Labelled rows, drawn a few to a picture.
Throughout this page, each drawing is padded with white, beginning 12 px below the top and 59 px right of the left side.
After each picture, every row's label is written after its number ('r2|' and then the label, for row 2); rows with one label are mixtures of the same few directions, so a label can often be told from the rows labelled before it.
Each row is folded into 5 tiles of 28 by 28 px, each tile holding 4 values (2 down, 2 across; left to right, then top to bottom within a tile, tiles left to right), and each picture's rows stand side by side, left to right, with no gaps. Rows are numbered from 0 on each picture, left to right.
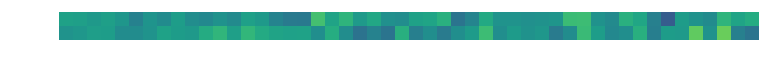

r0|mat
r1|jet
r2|jet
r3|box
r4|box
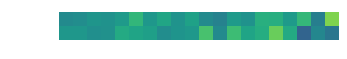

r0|mat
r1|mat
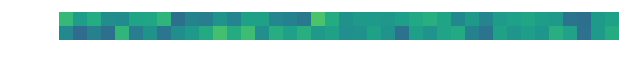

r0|jet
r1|jet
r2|jet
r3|box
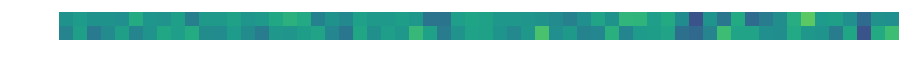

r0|mat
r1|jet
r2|box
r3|jet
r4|mat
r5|box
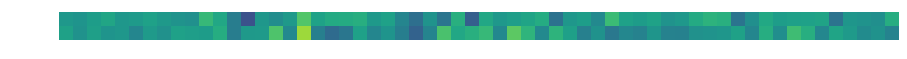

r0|box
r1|box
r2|mat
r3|mat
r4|jet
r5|mat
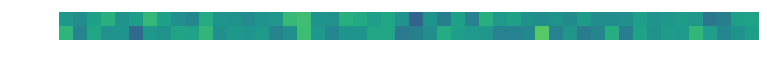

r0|box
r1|box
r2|mat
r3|jet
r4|box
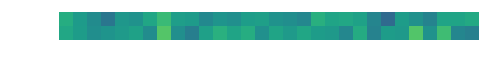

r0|box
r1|jet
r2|box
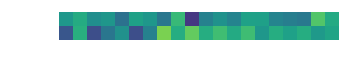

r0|mat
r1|jet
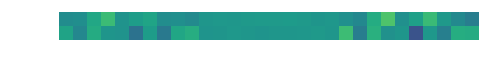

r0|box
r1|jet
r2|box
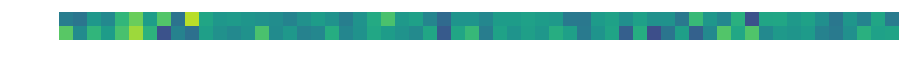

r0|mat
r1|jet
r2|box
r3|box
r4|mat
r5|mat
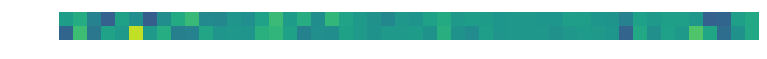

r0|box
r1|mat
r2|box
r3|box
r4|box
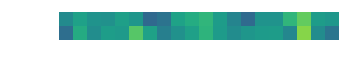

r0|box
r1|box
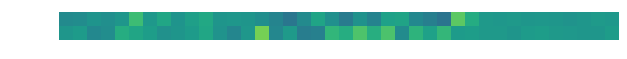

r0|mat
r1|jet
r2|jet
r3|jet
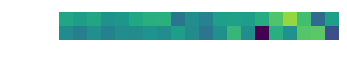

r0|jet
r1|jet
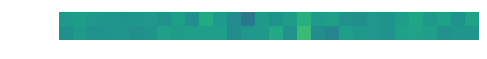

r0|mat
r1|box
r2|mat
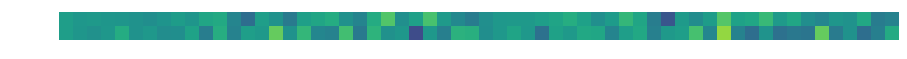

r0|jet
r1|box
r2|box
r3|jet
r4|box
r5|jet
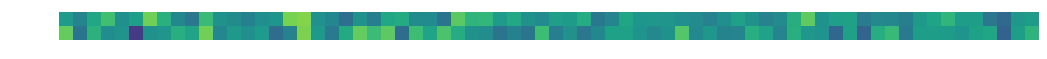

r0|box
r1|box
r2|jet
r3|jet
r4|jet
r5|box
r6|box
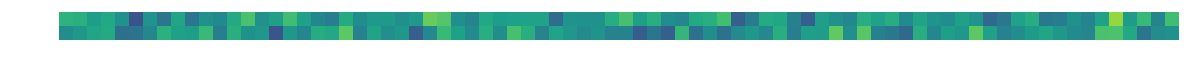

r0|mat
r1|box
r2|box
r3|mat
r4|jet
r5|box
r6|box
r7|mat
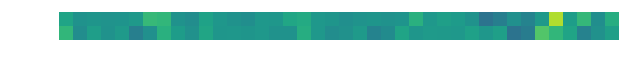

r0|box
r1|box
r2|mat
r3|mat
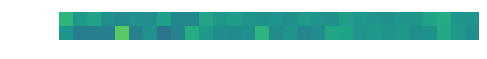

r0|jet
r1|jet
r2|box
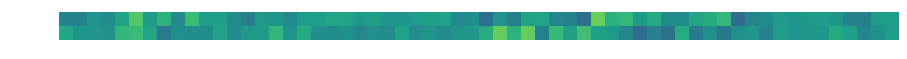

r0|mat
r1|box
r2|jet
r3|jet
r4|jet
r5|box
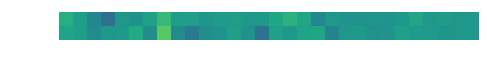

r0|box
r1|jet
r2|mat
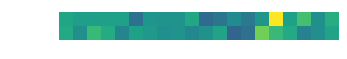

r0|mat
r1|mat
